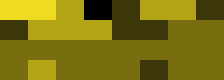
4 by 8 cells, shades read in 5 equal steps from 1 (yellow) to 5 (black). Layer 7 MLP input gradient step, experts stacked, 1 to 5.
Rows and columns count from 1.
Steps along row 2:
down same same up same down same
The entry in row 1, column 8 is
4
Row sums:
21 24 24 24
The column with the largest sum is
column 5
